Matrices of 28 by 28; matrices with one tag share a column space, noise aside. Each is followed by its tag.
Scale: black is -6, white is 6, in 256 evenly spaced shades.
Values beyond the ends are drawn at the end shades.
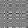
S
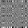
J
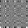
J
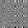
J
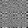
S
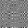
S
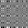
J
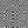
S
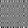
J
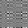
S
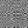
S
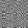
S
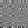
J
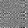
S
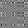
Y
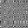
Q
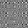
Y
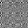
Y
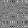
Q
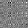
Y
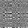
S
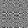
S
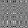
Q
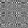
Y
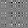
Y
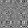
Q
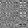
Y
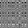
Y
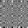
J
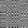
S
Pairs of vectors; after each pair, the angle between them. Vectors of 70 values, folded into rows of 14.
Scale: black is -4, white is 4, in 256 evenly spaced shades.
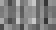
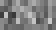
partly aligned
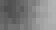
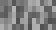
orthogonal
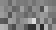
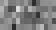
orthogonal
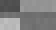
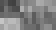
nearly parallel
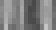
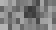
partly aligned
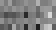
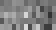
nearly opposite
